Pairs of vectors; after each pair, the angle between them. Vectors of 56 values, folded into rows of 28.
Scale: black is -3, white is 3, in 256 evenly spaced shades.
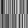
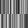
orthogonal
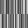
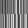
orthogonal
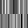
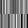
nearly parallel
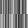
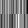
nearly opposite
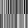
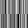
partly opposed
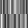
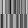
nearly opposite
